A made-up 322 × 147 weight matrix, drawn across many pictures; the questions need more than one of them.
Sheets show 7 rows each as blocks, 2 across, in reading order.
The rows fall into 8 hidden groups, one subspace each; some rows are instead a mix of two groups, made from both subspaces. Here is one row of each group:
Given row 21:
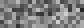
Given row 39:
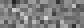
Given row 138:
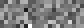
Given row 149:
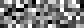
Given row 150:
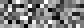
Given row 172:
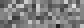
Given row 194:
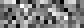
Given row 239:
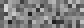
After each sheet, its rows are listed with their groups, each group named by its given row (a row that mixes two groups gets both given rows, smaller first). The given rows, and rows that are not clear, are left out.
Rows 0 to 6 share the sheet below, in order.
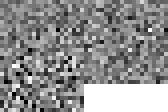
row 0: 21
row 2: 172
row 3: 239
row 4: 172
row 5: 21
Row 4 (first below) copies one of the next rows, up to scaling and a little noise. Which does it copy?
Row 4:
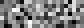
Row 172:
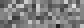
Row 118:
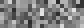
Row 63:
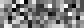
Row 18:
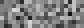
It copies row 18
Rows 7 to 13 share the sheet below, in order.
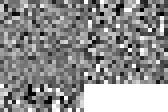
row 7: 239
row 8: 150
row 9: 239
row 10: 239
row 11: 172
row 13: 138
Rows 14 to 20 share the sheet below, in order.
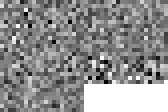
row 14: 138
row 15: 149
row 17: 149
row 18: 172
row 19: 194
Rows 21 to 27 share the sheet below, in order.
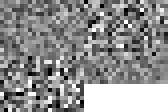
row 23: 194
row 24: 149
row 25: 138
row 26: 194
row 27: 138 and 149
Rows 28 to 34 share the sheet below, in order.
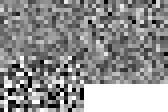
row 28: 239
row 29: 138 and 172
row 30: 21
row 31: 194
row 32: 172
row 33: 21
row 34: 149
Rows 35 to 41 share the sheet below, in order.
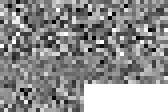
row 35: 194
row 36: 150 and 239
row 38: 239
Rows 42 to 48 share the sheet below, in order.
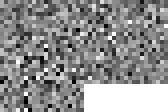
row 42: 21
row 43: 194
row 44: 239
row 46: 21
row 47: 39
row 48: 138
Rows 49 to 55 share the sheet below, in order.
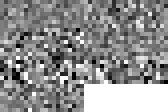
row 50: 138
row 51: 239
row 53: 194
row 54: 194
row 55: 149 and 239
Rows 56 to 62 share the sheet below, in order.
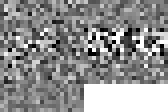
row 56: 239
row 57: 150
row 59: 150
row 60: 150
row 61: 149
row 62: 149
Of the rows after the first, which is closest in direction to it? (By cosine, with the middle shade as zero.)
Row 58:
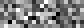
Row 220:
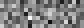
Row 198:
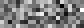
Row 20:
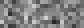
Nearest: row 198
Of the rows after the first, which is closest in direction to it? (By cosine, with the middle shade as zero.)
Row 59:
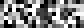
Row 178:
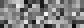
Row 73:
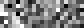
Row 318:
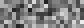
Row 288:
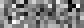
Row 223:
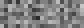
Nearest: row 178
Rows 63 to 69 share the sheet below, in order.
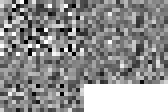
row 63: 172
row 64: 138
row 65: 138
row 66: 138
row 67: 138
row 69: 149
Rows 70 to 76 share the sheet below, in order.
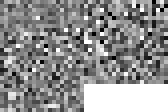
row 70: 149
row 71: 172
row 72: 239
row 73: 194 and 239
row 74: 194 and 239
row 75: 172 and 194
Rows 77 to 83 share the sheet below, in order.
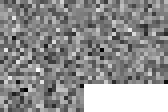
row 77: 194
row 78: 172
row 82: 194
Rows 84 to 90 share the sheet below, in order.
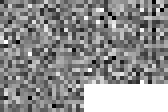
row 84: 150
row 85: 172
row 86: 239
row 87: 172
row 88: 150
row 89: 172 and 239
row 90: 239
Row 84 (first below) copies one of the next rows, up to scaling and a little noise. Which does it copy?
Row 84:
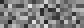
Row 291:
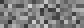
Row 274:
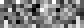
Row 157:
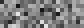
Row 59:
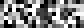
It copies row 291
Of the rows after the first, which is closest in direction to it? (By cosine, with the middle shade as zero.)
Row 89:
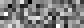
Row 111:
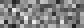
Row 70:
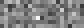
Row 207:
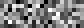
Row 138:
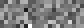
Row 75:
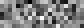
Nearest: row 75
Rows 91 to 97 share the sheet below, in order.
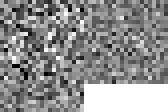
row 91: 21
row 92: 149
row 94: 150
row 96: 138
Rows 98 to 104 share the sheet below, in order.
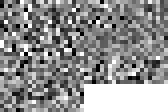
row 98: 138
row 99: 172 and 194
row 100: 138
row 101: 21
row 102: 239
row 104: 21
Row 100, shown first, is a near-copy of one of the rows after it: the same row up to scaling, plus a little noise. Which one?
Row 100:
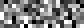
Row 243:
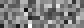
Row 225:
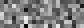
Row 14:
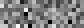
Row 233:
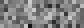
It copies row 225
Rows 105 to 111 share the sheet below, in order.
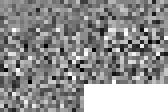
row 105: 239
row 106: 172
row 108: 21
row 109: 239
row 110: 138
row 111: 39
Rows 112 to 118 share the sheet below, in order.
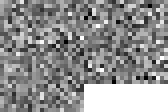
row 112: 172
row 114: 21
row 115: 150
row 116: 149 and 239
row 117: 239
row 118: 172
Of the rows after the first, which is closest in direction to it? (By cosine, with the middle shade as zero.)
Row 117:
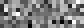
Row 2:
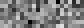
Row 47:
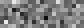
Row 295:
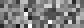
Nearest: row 2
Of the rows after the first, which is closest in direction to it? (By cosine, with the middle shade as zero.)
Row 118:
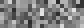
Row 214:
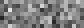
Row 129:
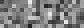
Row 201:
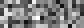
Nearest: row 201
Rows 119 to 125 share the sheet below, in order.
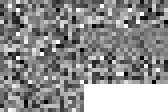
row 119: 194
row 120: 150
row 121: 150
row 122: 150
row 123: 194
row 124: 149
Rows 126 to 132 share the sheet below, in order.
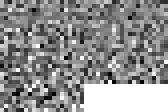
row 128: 149
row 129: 138
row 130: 239
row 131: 138
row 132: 21
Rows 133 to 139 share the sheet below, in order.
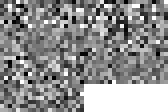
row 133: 194
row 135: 194
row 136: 21
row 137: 194
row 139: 21
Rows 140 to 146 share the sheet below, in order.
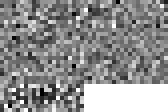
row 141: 149 and 239
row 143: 150
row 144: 172
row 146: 172
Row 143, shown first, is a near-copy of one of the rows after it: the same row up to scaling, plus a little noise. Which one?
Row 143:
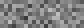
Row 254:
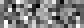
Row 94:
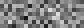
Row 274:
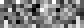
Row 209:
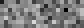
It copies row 94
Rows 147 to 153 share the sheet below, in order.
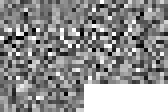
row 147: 138
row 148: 150
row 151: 150
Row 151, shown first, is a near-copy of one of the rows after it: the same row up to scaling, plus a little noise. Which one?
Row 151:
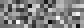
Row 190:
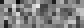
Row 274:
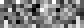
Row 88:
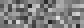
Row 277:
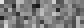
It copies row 88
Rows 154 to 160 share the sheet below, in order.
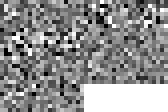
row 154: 239
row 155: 194
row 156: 172
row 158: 39
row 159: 239
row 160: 149
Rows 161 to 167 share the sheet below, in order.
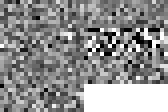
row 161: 149
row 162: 239
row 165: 172
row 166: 150
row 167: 150
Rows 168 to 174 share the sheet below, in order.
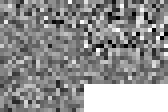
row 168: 21 and 239
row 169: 138
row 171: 172
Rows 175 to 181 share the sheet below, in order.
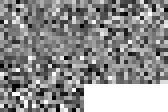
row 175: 194
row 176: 21
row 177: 239
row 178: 21
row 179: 239
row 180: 149 and 194
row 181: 39
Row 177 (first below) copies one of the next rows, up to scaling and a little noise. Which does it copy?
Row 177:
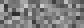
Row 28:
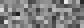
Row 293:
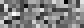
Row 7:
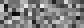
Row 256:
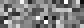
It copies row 7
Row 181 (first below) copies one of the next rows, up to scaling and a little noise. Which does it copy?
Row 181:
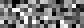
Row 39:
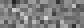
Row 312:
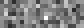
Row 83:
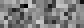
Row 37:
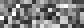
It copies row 39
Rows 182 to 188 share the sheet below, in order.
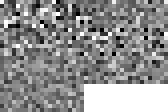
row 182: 150
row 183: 239
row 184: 172
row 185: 149
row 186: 172
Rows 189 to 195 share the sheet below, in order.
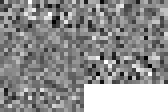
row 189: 138
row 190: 150
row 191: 194
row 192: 149
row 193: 21
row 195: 239
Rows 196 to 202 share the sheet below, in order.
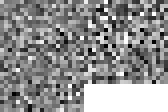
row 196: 172
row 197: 172
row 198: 21
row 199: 172
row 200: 239
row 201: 149
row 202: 172
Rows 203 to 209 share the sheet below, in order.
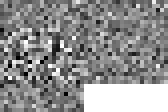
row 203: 172 and 239
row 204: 172
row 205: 138
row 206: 21 and 172
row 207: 150
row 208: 172
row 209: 150
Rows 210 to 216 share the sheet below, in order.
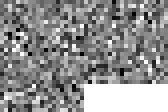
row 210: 194
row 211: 138
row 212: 194
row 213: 138 and 172
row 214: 138 and 150
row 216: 149
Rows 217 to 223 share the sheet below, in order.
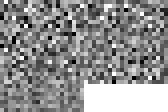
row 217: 138
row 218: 194 and 239
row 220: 138
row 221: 172
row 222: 138
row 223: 149
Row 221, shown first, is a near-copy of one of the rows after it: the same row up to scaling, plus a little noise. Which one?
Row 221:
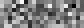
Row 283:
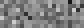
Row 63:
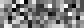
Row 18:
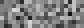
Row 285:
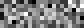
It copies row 63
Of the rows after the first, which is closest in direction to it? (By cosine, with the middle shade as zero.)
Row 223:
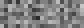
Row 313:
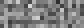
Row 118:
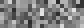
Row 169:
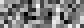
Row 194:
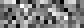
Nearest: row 194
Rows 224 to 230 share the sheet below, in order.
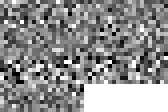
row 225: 138
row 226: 239
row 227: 149 and 194
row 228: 194 and 239
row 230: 172
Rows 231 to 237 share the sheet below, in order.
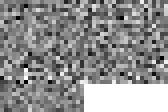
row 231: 239
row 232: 149
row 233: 138
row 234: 172
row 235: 21 and 138
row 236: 239
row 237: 172
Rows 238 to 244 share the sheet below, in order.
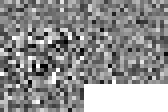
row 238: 149
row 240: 21
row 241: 194
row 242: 172 and 239
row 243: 138
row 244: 149
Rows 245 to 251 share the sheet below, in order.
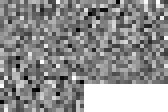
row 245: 172
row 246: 149
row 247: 239
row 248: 21
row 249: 21 and 194
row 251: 150
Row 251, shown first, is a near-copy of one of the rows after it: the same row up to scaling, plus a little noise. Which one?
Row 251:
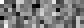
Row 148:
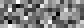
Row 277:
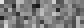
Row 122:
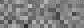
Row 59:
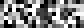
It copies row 277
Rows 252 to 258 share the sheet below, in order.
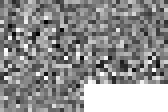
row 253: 21
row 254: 150
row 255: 149
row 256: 239
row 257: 172
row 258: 239
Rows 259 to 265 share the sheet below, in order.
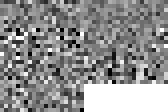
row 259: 194 and 239
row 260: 21
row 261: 149
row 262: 239
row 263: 150
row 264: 138
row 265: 194
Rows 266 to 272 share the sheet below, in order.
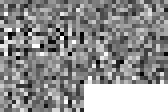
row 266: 172 and 239
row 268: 149
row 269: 194
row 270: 194
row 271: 150
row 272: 138 and 194
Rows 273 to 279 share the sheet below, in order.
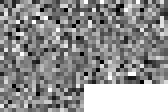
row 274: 150
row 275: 194
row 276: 172
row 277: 150
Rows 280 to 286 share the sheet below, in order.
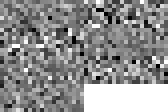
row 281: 39
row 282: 150 and 172
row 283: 172
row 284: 138
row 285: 172
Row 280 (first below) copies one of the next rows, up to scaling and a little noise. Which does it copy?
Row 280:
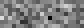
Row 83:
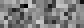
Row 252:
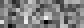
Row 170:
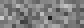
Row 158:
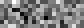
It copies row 170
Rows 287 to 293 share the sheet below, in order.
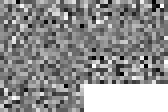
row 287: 194
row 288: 172
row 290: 21
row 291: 150
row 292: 149
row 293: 239
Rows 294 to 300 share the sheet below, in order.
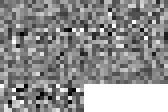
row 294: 21
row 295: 138
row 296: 172 and 239
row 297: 149
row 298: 149
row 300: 172
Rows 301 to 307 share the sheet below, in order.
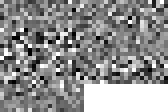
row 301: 172
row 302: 239
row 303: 172
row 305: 150
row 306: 21
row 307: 149 and 194
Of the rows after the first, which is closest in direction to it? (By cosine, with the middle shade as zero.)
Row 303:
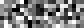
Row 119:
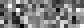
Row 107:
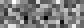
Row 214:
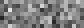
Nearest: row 107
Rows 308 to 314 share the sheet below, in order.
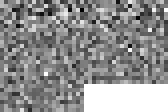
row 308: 21
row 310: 172
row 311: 239
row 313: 149
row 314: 172
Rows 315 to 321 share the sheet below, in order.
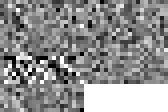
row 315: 194
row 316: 150
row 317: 194
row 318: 21
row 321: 194
